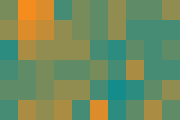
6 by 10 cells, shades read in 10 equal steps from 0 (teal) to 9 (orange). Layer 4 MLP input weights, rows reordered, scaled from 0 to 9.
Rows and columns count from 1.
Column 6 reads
3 3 2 4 2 8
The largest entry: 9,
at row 1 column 2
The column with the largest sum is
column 2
